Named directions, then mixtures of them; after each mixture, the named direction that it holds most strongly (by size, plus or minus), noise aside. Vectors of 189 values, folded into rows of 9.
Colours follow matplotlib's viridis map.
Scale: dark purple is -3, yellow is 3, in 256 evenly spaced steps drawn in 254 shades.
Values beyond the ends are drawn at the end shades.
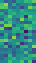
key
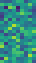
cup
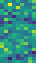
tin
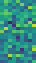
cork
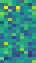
cup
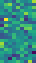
tin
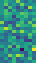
cork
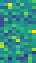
tin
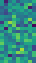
cork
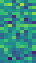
tin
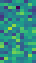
cup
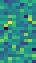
cork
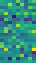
tin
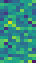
cork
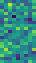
tin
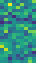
tin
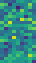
key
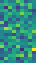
cup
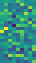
cork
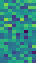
key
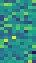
key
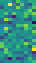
tin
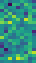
tin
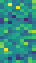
tin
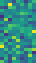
cup
